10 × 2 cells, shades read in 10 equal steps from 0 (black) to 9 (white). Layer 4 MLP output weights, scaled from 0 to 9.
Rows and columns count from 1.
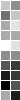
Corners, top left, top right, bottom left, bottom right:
7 5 6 1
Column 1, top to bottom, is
7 4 6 6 9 5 3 1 0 6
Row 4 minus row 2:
2 -1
